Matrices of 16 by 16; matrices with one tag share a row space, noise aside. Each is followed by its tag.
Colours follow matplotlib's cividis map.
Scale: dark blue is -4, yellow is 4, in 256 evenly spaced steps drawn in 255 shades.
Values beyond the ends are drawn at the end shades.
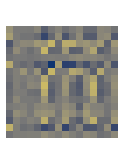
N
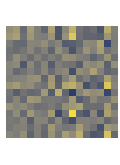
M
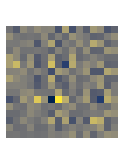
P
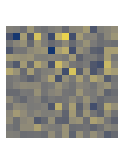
P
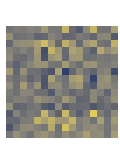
N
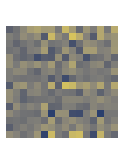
N
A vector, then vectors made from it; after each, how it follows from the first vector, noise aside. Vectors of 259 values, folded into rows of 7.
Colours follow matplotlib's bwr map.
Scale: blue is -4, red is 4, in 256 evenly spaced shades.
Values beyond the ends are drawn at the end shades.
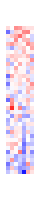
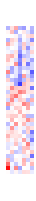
wrapped around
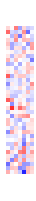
sign-scrambled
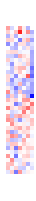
wrapped around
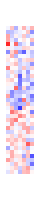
wrapped around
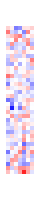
sign-scrambled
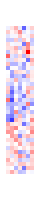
wrapped around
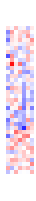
wrapped around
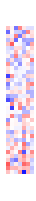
sign-scrambled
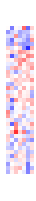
wrapped around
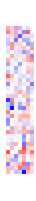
sign-scrambled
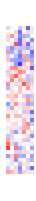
wrapped around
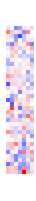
sign-scrambled
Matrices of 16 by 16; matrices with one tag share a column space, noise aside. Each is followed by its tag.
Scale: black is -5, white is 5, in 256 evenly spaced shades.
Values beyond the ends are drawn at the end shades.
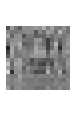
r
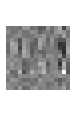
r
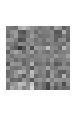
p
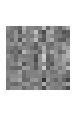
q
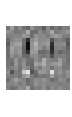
r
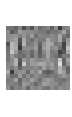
r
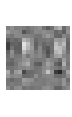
r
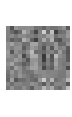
q
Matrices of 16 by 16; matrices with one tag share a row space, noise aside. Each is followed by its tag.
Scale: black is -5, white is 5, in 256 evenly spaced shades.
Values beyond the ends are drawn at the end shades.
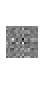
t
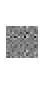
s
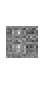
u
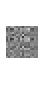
t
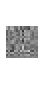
t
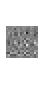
s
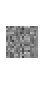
t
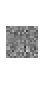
s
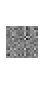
s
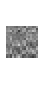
u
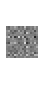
s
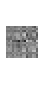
u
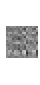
u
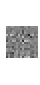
t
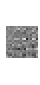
u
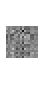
t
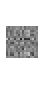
t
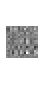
s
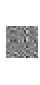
s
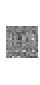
u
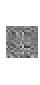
t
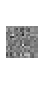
t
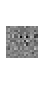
s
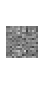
u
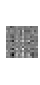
t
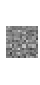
u
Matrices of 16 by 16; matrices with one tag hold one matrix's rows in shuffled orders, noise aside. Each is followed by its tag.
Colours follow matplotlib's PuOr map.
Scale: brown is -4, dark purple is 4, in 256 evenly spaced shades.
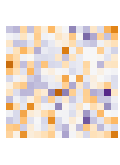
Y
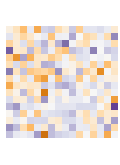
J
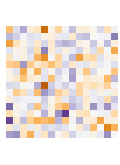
J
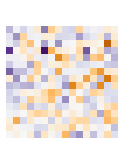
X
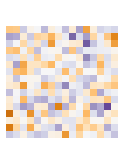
Y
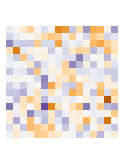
X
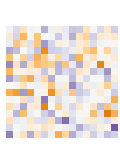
J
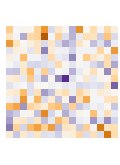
J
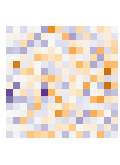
X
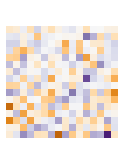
Y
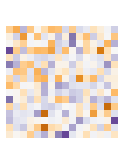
J
